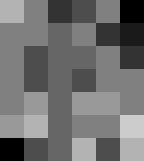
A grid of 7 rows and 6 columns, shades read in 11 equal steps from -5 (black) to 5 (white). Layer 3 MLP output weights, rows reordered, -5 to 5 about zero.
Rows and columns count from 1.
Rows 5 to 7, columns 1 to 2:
0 1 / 1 2 / -5 -2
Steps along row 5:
up down up same down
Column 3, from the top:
-3 -1 -1 -1 -1 -1 -1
